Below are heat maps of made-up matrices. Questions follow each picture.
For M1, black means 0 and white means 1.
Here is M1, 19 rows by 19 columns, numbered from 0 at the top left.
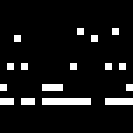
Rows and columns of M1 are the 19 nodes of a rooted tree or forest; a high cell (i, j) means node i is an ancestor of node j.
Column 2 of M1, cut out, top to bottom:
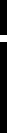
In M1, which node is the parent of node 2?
5
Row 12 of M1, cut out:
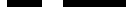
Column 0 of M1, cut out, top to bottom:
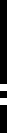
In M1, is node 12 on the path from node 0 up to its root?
yes
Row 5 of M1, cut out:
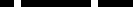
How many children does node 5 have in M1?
2
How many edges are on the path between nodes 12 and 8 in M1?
1
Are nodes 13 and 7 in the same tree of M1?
no
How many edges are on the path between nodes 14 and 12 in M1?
1
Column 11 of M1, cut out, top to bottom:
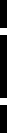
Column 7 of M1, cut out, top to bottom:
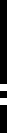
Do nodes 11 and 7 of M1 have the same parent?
no
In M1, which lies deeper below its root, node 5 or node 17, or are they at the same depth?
node 17
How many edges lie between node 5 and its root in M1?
0
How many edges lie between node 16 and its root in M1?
2
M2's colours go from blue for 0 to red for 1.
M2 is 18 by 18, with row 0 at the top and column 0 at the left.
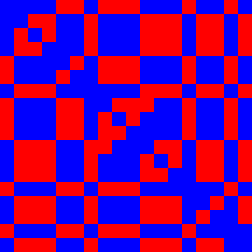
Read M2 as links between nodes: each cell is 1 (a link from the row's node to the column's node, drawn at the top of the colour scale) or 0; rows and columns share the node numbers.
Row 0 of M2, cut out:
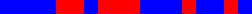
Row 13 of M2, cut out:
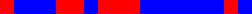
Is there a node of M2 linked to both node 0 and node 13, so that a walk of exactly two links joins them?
yes
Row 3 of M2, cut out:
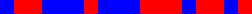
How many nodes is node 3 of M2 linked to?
9
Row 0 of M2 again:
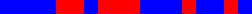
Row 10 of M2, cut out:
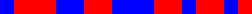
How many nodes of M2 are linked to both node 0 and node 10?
1
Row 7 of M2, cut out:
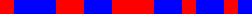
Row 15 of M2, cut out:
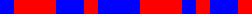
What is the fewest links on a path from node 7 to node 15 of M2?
2
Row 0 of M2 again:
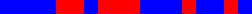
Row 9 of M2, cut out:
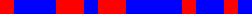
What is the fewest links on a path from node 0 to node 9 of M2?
1
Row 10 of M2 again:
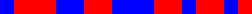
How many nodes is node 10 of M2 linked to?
10
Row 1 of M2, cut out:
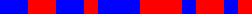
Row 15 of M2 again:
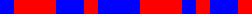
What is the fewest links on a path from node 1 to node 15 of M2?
1
